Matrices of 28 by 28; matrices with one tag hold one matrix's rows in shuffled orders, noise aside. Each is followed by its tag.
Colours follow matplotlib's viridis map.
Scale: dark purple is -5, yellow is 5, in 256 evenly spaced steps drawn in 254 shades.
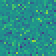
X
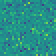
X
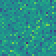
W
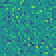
X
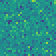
X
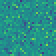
X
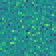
W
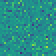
X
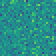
W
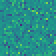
X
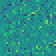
X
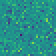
X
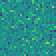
W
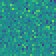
W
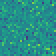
W
